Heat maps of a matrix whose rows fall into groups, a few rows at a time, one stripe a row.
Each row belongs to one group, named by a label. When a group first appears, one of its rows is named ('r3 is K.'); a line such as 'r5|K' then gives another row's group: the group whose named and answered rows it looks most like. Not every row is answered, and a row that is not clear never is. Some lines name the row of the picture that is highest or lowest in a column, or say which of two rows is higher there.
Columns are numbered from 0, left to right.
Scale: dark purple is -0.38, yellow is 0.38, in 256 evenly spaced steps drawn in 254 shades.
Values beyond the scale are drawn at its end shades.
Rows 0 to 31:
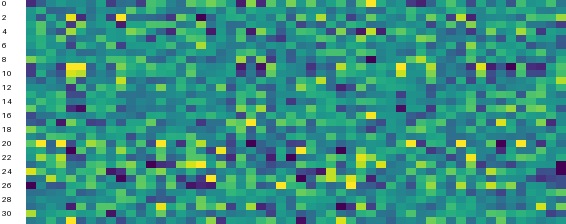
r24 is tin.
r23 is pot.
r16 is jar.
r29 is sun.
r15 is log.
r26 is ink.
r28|pot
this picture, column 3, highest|20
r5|pot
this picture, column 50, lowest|9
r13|log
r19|pot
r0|jar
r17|ink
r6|tin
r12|sun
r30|tin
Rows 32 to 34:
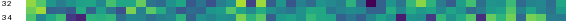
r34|log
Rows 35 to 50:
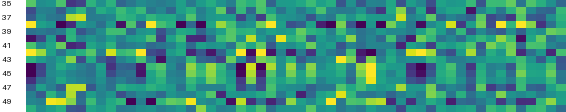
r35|log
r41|log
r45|jar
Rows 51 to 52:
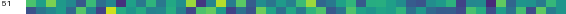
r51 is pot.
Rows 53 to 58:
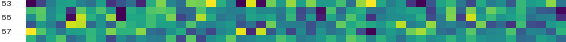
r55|tin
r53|jar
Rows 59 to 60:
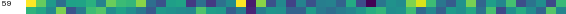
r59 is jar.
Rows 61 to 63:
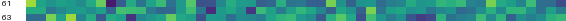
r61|tin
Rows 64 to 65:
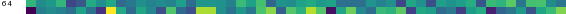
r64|log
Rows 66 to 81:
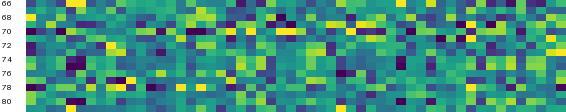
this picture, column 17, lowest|70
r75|log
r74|log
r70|ink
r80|log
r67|tin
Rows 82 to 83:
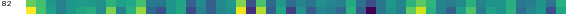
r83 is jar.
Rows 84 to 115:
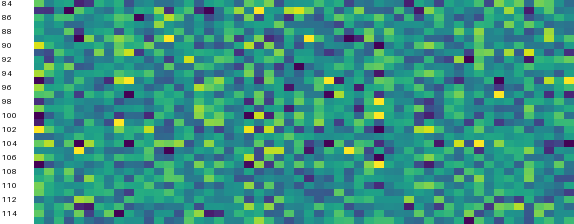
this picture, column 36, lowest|86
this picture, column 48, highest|113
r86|pot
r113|log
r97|tin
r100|jar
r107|jar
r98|jar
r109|tin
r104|tin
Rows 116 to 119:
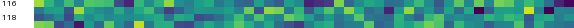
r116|tin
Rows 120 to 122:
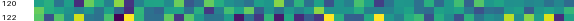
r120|tin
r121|pot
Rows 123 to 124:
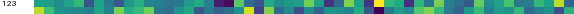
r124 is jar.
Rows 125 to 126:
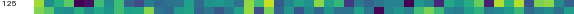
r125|log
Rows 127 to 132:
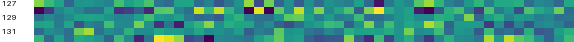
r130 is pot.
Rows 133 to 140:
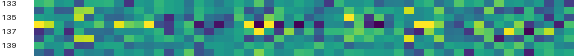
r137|ink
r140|ink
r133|tin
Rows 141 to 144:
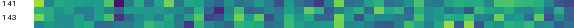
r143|tin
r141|tin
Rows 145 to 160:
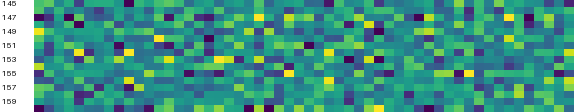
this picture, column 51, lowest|145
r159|sun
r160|jar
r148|sun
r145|tin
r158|log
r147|ink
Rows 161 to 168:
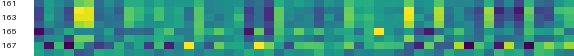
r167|ink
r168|log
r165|jar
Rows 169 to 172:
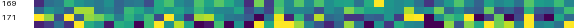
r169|jar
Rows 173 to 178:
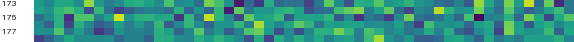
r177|ink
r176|ink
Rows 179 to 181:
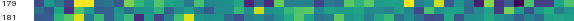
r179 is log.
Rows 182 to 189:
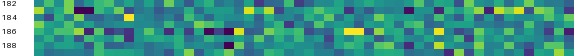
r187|tin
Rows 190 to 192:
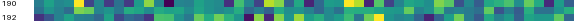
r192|jar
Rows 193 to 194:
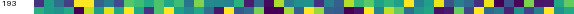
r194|sun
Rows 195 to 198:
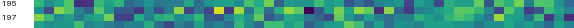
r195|log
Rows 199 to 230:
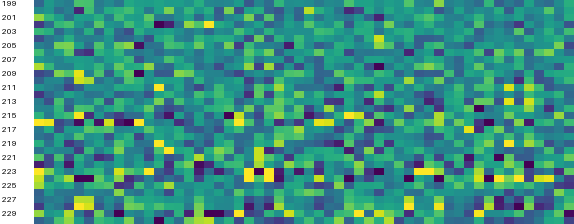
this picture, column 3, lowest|222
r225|tin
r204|jar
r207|pot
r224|log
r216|pot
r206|log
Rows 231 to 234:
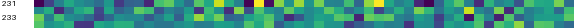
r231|jar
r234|log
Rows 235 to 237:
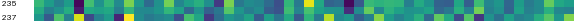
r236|sun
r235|sun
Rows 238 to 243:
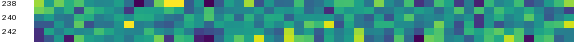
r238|pot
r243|ink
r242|ink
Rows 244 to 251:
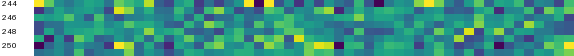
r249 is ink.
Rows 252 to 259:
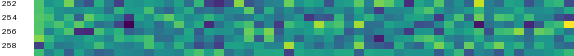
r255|pot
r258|ink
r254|tin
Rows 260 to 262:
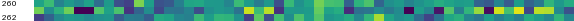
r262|jar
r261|log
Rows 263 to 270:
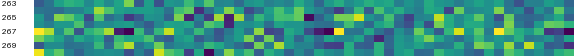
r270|pot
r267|tin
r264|ink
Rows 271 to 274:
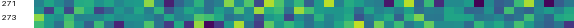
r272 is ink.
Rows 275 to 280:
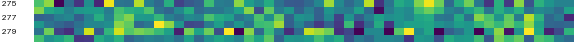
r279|sun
